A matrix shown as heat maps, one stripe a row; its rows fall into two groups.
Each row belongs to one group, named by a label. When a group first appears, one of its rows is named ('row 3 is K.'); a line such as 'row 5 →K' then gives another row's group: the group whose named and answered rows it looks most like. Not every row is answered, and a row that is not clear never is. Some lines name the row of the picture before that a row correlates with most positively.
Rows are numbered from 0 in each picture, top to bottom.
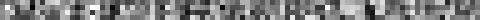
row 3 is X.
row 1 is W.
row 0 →W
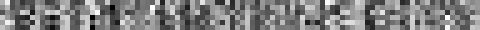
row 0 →X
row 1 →X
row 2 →W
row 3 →X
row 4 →W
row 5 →X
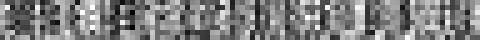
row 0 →X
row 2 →X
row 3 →X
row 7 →W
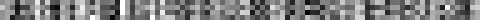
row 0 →W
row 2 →W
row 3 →X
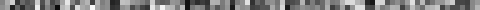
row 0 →W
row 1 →X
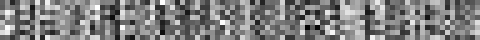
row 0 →W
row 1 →W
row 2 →W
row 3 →W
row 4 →X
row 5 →W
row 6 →X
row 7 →W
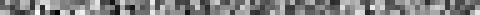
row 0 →W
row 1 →W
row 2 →X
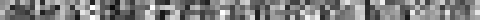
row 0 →W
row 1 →X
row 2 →X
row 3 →X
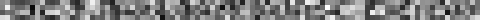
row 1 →W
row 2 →W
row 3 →X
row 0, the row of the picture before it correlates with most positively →3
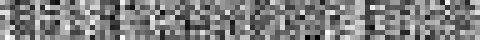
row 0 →X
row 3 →W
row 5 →W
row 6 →X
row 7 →W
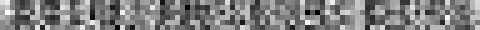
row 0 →X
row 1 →X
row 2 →W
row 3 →X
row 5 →W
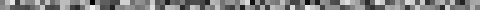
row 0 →W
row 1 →X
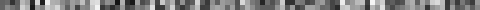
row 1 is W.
